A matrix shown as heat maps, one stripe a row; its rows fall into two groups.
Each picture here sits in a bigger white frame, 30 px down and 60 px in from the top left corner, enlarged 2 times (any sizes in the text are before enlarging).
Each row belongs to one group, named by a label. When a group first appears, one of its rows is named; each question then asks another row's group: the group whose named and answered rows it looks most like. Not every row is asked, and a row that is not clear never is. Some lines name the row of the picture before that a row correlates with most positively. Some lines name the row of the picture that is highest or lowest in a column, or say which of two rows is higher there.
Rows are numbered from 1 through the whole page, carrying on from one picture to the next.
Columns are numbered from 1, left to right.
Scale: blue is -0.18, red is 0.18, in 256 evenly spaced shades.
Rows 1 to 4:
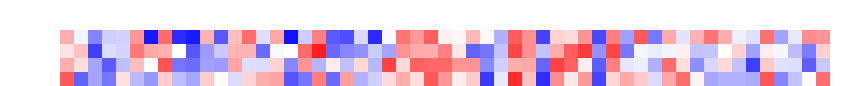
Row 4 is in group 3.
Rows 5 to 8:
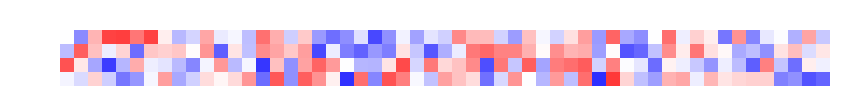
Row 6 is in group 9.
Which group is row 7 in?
3
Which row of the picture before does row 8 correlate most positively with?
3
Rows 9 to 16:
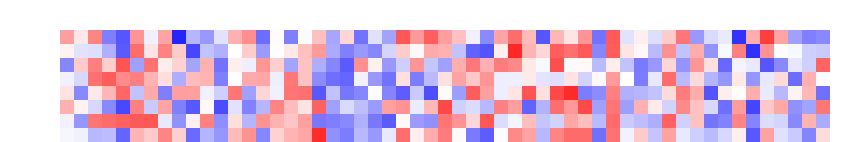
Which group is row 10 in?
3
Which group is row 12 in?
9
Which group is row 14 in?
3
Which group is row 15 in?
9
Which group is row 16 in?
3
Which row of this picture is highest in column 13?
13
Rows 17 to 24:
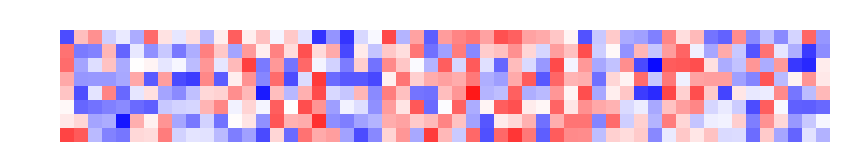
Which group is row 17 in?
9
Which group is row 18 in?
3
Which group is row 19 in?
3
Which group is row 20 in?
3
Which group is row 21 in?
3
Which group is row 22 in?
3
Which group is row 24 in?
3
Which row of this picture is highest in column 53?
20
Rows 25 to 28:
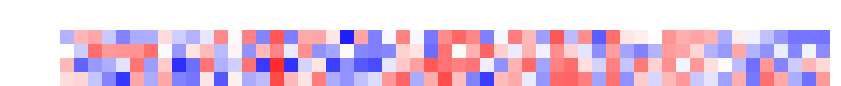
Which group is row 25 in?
3
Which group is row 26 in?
9
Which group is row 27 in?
3
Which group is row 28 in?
3
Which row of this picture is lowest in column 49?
27
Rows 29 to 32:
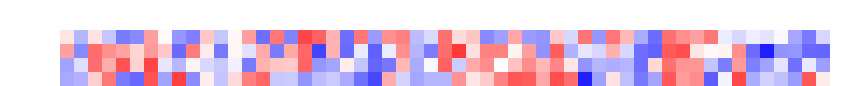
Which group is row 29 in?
3
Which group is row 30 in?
9
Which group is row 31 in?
9
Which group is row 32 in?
9
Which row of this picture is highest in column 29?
30
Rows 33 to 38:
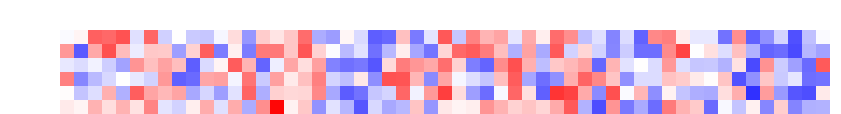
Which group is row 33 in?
9
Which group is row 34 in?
9
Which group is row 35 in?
3
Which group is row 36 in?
3
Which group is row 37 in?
3
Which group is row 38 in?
9
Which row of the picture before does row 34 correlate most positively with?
30
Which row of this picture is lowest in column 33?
34
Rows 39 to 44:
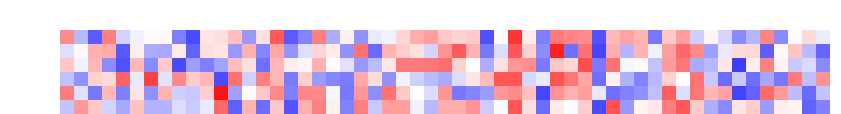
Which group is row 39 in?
3
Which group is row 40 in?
3
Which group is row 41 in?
3
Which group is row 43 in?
3
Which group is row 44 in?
3
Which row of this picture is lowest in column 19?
42
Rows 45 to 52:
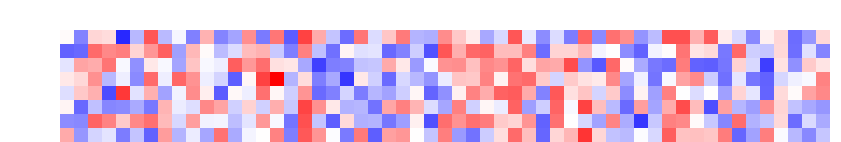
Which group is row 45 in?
3
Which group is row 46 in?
9
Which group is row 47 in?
9
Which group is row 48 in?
9
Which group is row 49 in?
9
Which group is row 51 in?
9
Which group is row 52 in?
3
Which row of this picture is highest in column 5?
49
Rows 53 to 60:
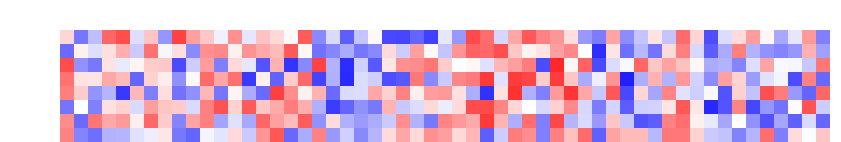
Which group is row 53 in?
9
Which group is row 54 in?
9
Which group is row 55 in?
3
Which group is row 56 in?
9
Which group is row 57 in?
3
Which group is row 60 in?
3
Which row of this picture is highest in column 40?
57
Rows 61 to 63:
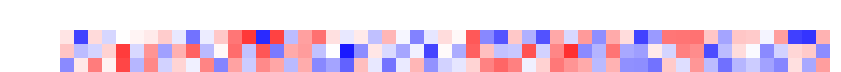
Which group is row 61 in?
3
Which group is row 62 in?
9
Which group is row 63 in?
9
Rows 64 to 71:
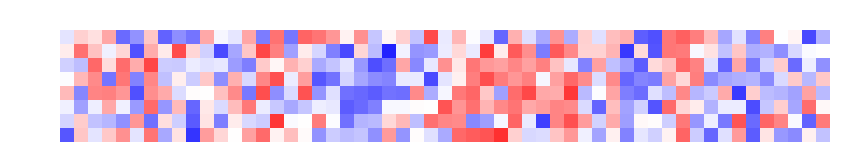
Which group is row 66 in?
9
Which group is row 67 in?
9
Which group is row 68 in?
9
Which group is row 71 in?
9
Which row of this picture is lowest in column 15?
64
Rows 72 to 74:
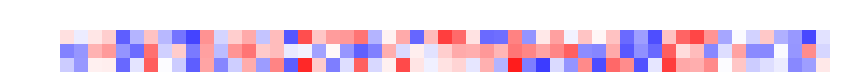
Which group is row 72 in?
3
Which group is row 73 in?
9
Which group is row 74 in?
3
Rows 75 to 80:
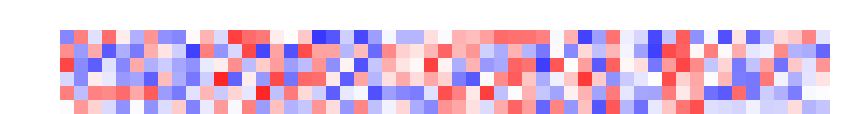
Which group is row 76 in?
3
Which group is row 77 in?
3
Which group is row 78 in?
3
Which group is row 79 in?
9
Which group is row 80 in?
3
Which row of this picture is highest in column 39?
78
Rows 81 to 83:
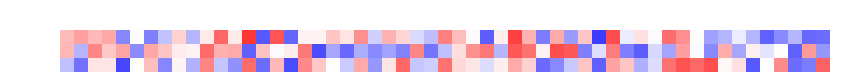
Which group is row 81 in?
3
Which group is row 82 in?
9
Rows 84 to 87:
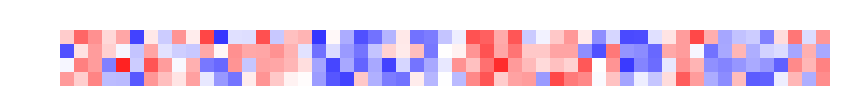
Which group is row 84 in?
9
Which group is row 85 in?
9
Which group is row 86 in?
9
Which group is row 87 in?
9
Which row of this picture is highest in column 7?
86
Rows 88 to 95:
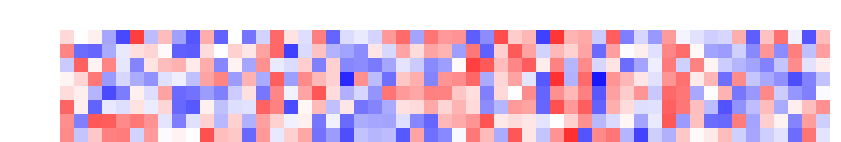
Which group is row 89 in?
3
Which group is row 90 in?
9
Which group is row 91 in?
3
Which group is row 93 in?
3
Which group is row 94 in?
9
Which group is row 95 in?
9
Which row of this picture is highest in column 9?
90
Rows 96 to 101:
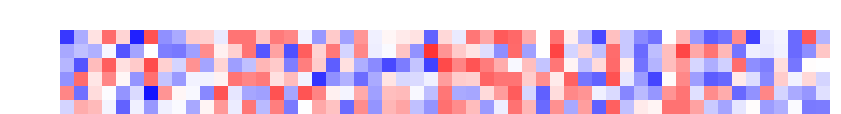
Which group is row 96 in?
9
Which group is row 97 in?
3
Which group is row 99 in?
9
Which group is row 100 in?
3
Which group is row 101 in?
3
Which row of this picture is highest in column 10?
98
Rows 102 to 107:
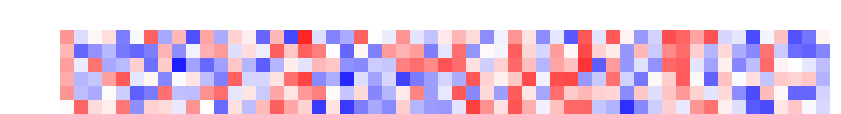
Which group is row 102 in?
3
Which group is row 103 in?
3
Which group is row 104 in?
3
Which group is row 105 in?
9
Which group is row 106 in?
3
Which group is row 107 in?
9
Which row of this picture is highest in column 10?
107
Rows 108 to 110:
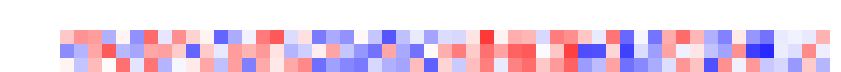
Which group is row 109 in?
9
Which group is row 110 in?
9
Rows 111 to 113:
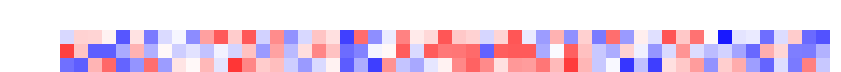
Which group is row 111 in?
3
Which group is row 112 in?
3
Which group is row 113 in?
9
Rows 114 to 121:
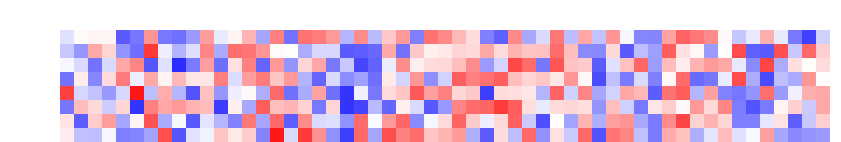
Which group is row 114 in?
3
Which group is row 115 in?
9
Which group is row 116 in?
3
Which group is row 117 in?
9
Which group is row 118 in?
3
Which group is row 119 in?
9
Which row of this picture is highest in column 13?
115
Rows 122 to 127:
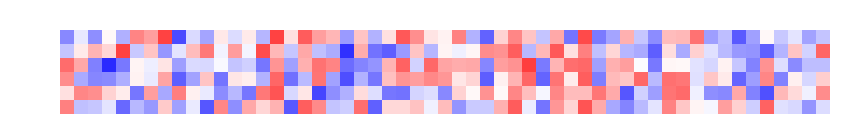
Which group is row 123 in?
9
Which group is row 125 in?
3
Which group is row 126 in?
9
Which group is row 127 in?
3
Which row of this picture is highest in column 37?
124
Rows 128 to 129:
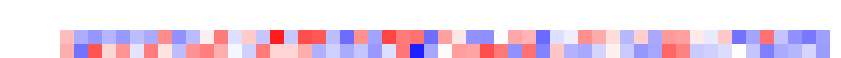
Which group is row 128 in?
3
